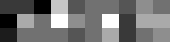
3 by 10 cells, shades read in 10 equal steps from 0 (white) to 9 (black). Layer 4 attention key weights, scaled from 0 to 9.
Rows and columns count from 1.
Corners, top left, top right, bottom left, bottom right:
7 5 8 4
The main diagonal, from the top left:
7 3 5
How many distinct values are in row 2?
6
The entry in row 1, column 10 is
5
